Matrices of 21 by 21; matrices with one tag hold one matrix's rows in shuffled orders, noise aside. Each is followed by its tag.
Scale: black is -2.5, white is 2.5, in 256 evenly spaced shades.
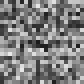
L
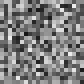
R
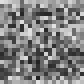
L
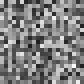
R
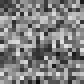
L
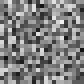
R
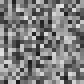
R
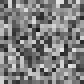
R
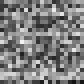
L
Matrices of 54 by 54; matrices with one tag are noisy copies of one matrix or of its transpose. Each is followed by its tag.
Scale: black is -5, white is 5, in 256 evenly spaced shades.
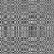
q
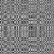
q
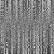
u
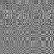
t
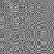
t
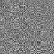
t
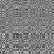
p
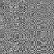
t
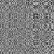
p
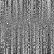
u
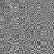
t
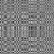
q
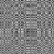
q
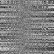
u
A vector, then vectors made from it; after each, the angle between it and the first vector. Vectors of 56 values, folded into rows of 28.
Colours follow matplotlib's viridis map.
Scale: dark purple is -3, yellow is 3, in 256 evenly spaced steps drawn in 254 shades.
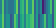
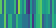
partly opposed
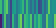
orthogonal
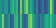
partly aligned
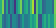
partly aligned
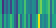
partly opposed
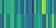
nearly opposite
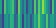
nearly opposite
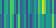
nearly opposite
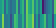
nearly parallel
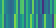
nearly parallel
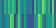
nearly opposite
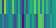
partly opposed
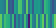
orthogonal
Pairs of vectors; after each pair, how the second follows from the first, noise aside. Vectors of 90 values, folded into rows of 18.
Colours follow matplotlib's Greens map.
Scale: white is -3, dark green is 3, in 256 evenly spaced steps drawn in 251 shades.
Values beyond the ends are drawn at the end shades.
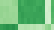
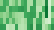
sign-scrambled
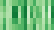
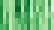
wrapped around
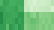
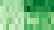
negated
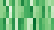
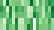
negated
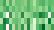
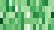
shuffled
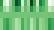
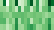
sign-scrambled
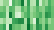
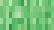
shrunk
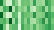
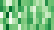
sign-scrambled
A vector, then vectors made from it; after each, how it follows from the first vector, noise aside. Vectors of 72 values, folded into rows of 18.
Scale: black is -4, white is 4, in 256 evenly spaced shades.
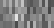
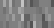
partly zeroed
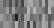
negated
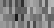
negated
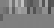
partly zeroed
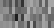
negated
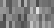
reversed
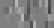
partly zeroed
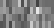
reversed
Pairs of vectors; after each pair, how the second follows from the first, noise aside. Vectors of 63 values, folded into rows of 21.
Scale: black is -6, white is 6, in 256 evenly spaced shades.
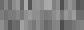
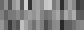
scaled up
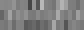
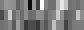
scaled up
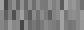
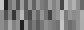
scaled up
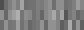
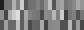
scaled up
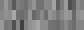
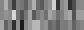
scaled up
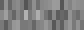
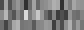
scaled up
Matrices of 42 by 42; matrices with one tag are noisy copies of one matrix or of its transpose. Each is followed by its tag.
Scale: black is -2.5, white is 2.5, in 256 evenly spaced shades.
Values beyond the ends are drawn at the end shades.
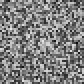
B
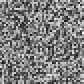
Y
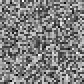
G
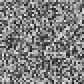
G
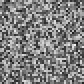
B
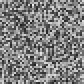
Y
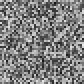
G
